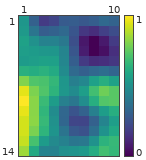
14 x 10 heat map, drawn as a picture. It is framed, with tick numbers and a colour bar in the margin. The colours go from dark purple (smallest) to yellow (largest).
Values rise toward the bottom left. On average the colour sits 50% of the way up the scale. The ninth with the lowest average is the top right. No regular stripes run through it. The field is mottled with small blotches. There are no lone odd cells.
